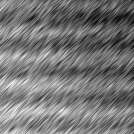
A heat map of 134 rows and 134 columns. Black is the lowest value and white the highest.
The bottom left is the ninth with the highest average. Horizontal stripes repeat 5 times down the table. The histogram is bell-shaped. There is an overall slope up to the bottom left. The ninth with the lowest average is the top right.
